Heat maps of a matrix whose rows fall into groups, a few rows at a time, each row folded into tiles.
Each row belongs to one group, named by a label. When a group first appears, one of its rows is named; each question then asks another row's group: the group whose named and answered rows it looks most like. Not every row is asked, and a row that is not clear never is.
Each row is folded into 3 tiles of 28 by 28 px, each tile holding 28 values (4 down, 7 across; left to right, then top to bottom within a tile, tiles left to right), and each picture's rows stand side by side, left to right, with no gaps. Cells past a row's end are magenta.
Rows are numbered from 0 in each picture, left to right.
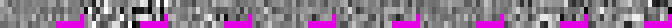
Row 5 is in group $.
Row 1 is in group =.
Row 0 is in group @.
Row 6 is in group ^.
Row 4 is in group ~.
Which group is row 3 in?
~
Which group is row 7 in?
^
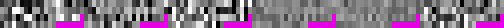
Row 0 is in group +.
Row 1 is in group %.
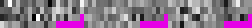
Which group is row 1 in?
^
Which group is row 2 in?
$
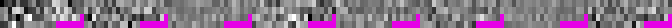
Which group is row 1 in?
~
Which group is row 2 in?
$
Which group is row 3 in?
^
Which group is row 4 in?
@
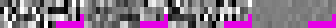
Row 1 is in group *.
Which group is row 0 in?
=
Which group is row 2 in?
%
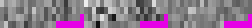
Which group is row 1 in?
$
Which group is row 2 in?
^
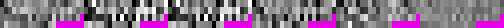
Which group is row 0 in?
%
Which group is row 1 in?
%
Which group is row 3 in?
%
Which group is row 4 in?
+
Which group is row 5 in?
@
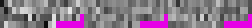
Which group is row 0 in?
%
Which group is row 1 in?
~
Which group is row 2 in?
@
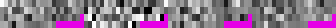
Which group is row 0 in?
$
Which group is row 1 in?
=
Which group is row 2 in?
$
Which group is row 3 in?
+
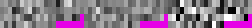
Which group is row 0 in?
$
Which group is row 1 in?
~
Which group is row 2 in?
=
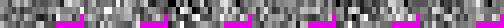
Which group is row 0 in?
*
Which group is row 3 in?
~
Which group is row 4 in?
+
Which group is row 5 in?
+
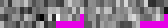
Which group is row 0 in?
*
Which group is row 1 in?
^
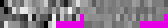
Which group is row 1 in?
@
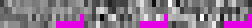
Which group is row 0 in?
%
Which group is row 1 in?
+
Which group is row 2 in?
@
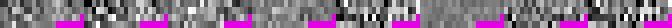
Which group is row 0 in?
+
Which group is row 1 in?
+
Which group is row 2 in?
^
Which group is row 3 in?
^
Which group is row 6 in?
~
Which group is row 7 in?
%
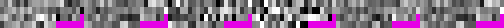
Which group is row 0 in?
^
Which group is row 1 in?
*
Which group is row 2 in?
%
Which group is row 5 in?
*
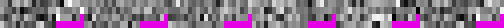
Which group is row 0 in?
*
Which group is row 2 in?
%
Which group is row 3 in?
$
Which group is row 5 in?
*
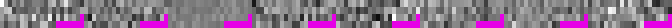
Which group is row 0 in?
@
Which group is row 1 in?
~
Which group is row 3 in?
%
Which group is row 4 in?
*
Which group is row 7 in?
^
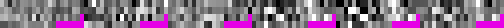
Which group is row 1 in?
%
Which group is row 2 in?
^
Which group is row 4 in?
+
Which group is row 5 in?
+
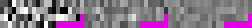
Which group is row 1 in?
^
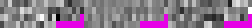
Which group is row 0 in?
^
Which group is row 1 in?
@
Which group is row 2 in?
*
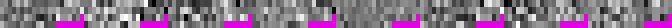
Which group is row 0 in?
*
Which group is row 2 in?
+
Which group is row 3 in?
^
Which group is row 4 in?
~
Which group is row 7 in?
$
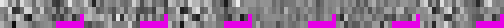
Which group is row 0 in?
$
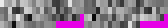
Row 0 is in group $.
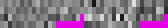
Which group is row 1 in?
@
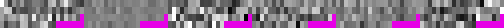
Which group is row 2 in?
=
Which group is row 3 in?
~
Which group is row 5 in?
*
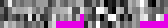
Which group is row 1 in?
+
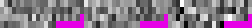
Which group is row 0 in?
@
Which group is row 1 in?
$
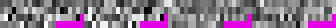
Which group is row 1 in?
=
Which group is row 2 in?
@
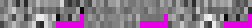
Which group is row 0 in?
^
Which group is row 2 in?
^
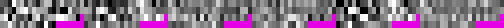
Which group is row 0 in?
=
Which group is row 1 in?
+
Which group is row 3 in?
^
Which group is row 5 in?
@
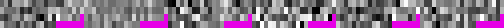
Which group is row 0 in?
*
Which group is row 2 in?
+
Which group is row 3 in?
=
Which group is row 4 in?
*
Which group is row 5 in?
=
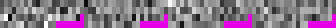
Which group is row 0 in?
=
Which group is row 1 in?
%
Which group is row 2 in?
$
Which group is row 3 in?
~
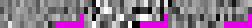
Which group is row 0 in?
=
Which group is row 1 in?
=
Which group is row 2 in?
%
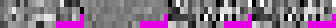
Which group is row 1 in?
~
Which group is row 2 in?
%
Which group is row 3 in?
%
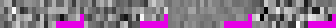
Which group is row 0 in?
~
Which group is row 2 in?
^
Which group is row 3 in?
=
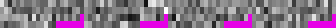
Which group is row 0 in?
@
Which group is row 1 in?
*
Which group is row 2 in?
~
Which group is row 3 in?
=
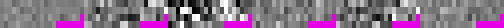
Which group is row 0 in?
~
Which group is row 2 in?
+
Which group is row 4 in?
*
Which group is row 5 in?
^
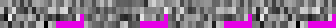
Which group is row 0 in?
~
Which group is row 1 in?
*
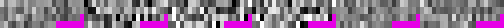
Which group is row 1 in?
%
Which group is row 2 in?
=
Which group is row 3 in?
=
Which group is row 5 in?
@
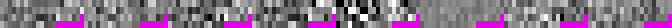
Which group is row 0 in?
*
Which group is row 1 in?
$
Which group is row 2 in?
*
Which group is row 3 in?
*
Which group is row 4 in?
+
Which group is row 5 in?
@
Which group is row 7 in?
$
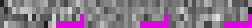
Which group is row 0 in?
%
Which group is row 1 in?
~
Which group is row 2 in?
^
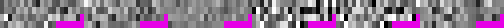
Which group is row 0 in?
=
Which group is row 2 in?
@
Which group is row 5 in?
$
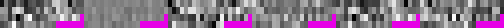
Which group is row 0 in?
+
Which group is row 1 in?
@
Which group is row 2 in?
%
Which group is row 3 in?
@
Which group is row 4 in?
+
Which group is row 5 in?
@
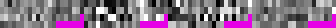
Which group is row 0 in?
@
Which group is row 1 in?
+
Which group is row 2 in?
%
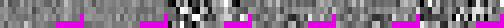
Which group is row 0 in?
$
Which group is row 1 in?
@
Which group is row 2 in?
+
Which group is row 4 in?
*
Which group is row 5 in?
%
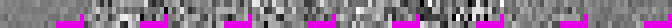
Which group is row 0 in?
~
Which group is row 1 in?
^
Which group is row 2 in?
~
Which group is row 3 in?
$
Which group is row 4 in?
^
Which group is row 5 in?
%
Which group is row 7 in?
~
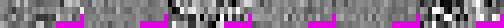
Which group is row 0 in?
*
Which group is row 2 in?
%
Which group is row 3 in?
@
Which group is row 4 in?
@
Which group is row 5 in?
+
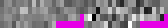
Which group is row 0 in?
^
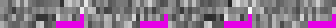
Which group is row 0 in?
*
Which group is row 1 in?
@
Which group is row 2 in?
*
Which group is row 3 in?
@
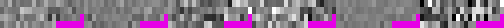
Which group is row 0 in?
^
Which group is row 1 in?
~
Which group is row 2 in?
*
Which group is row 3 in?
^
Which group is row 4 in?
~
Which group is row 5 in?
%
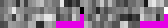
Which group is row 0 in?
^
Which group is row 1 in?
*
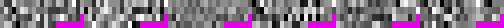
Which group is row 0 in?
=
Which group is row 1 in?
=
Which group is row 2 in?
~
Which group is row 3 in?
%
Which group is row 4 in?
*
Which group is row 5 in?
+
